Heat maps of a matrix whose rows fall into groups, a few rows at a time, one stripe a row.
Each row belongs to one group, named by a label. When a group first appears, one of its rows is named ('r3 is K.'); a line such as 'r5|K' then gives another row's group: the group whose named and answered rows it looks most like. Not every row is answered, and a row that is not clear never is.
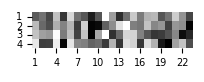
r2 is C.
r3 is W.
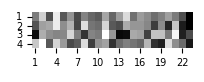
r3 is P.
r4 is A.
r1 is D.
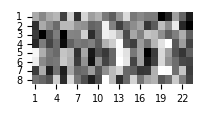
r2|P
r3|C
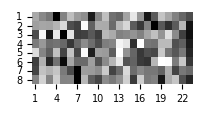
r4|D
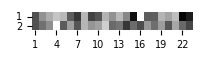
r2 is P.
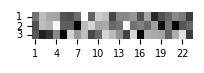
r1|A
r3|C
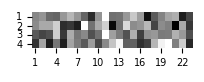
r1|W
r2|A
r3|C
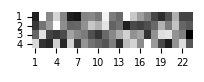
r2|P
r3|D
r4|C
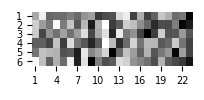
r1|D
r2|W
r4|C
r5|A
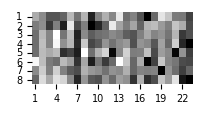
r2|C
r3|P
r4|P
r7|A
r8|P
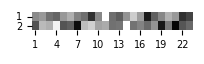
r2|A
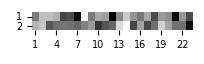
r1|A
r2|D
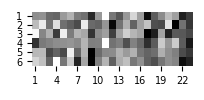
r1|W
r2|A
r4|P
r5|W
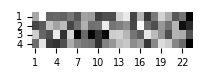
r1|D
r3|C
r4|D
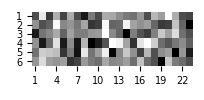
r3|P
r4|C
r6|A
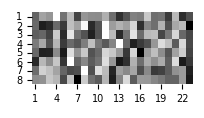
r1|P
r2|C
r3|C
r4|D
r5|C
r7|A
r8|A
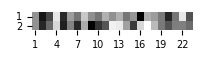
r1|C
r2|C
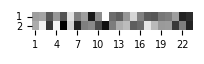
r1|W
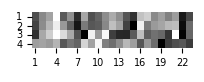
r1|P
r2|P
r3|P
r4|A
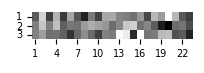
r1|D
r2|A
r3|D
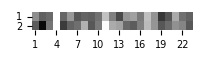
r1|C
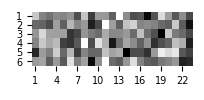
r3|A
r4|A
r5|P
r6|W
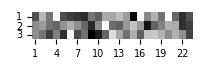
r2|W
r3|C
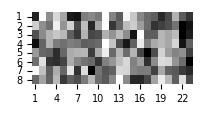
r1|A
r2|W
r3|P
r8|D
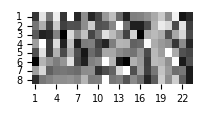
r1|P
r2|D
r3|C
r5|D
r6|P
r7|D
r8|P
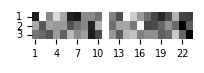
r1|A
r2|W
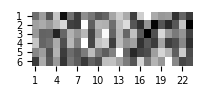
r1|D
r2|A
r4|W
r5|D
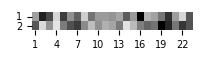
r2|A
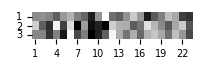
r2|C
